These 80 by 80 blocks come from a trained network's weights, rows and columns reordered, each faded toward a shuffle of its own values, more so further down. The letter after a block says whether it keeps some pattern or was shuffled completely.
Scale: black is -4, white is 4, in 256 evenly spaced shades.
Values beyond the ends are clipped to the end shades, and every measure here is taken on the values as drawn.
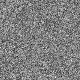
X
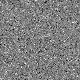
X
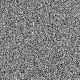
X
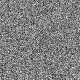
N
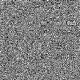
N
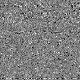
N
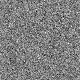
X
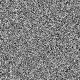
X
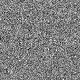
N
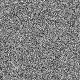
X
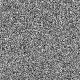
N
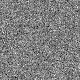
X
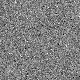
X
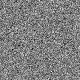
X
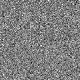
N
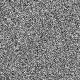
X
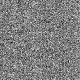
N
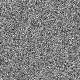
X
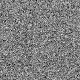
N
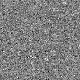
N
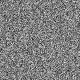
X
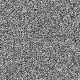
X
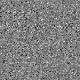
N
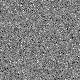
X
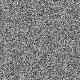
X
